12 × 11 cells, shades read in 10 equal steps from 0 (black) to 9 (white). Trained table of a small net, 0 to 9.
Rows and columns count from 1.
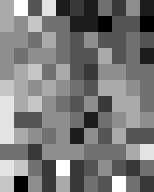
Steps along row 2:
down up down same down same down up same down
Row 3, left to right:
5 5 4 6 4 3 5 3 3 4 3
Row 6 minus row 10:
3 2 3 1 0 -1 -1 2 2 -1 -4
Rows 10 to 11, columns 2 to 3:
4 2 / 7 4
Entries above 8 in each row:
1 0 0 0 0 0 0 0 0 0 1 1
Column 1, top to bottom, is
6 6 5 5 5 7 8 8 8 4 8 7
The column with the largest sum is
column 1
